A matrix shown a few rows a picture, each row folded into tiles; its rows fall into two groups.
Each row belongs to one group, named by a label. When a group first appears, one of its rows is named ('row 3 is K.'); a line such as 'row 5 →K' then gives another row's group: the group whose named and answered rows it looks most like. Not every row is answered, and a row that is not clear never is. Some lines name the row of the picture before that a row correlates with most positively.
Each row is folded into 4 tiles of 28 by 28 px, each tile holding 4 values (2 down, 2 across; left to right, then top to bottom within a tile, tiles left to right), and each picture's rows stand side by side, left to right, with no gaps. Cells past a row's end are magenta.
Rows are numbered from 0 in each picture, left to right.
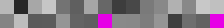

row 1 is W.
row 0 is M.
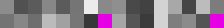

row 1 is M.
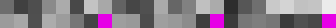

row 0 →M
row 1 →M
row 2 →W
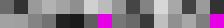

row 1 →M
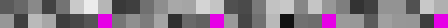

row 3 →M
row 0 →W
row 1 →W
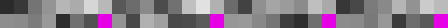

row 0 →W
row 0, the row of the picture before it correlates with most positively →1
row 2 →W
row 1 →W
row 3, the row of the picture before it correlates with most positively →1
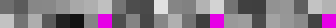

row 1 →M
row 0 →W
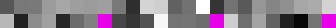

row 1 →M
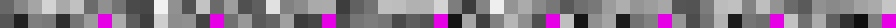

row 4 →M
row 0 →W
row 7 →W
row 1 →M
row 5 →W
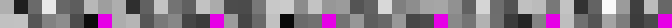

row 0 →M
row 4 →W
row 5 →M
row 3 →M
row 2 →W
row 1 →M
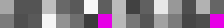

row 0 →M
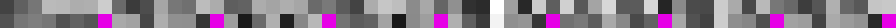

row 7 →M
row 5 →M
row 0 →W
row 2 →W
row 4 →M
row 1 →M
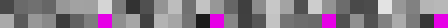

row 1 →M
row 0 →W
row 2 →M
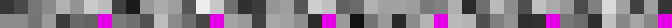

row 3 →W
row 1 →M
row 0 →W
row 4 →M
